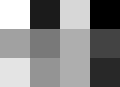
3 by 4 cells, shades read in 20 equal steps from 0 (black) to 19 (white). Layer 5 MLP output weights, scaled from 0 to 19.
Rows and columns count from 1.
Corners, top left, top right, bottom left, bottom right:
19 0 17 3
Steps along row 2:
down up down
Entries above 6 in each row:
2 3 3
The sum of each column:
48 22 42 8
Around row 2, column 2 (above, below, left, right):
2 11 12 13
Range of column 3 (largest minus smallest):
3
